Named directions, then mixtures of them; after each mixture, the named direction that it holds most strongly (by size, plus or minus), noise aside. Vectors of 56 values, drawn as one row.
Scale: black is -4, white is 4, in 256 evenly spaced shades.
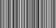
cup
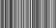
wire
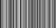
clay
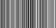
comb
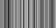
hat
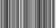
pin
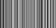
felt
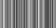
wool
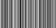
cup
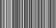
wire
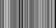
pin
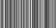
wire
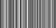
clay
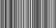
wire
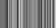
pin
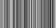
wire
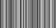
clay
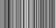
hat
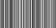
wire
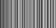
felt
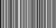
clay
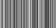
wool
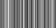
hat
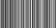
wire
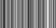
wool
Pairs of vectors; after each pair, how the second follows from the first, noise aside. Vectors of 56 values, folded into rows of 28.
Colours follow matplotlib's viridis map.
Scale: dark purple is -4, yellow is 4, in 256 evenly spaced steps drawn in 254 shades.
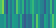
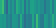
shrunk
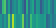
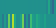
partly zeroed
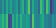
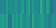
shrunk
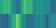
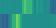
partly zeroed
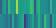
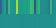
partly zeroed
